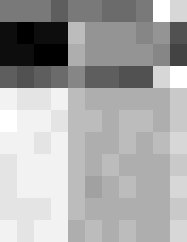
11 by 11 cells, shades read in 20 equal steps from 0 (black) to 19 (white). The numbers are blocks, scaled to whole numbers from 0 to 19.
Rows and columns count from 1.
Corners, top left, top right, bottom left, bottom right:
9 16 18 16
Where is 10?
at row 2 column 9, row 3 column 10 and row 4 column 5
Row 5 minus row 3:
17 16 17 18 1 2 2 2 2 3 10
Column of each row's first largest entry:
10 5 5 11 1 1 1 2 2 4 1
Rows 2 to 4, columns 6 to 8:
11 11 11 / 11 11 11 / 7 7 6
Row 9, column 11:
16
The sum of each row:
112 77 74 99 164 169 168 166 166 163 167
